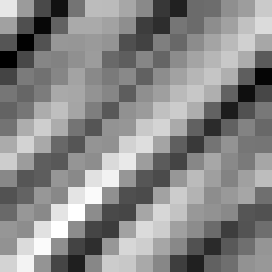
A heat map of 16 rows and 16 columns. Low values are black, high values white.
There is no overall slope. The grain runs diagonally up to the right. The top left is the ninth with the lowest average.
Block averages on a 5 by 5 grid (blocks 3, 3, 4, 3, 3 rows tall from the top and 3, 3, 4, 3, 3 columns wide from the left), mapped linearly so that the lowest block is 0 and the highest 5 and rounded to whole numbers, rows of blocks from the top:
02114 | 03140 | 32411 | 15242 | 51401
